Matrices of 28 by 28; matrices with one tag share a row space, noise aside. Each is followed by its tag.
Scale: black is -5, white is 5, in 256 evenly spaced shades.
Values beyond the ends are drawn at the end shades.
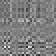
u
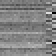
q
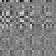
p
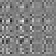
p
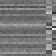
q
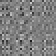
p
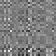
u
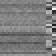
q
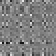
p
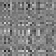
u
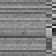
q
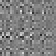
p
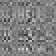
u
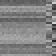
q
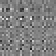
p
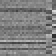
q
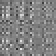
p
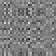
u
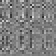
p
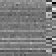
q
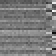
q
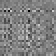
u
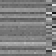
q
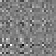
p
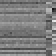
q
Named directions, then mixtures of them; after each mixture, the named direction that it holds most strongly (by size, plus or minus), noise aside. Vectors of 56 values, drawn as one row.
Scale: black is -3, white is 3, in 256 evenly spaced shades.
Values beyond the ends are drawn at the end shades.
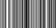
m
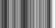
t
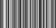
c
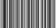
c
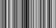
m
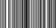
m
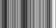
t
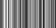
c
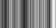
t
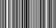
m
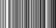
m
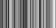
t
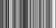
t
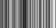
t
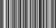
c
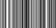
m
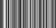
c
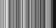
t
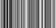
c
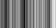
t
